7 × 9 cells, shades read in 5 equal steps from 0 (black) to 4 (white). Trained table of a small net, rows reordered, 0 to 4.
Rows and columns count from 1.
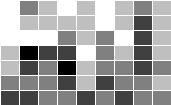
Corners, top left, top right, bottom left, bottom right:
4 3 1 2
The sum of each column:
21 13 17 13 20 17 18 10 19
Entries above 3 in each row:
3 2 4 1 0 0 0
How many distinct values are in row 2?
3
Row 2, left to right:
4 3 3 3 3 4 3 1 3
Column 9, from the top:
3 3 3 3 2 3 2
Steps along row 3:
same same down up down up down up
